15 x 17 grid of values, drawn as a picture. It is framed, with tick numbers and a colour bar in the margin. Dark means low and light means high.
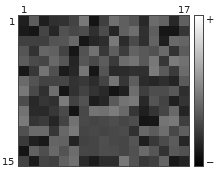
In the bottom middle lies a patch that is calmer than the rest. No overall slope runs across the table. The bottom middle is the calmest part. The values spread evenly over their range.
